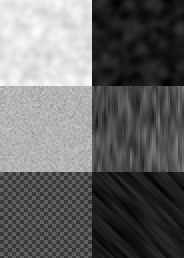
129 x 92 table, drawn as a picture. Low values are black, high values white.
It is made of 3 by 2 panels. Panel 1,1: very high, blotchy, faint in contrast. Panel 1,2: very low, blotchy, faint in contrast. Panel 2,1: high, fine-grained, faint in contrast. Panel 2,2: low, streaked downward. Panel 3,1: low, checkered. Panel 3,2: very low, slanting down to the right, faint in contrast.
